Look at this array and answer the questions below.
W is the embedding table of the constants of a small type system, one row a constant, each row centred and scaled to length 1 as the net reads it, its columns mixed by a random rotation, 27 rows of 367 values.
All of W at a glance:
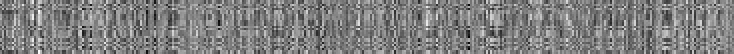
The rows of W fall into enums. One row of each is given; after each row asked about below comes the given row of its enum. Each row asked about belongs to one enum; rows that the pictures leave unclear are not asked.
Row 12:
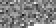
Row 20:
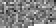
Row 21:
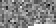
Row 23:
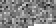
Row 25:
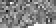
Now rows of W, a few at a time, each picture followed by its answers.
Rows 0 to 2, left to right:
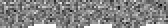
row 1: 20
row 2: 21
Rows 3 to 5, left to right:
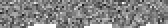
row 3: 12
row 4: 23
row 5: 25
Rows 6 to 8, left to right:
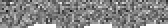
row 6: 25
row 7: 20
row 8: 20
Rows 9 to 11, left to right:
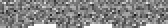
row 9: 20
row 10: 12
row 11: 12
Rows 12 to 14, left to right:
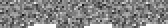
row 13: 23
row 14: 12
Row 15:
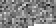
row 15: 23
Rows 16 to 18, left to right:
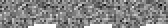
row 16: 23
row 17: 23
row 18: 21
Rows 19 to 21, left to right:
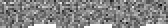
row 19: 20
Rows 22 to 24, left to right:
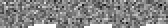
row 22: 20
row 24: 21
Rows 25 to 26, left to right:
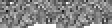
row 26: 25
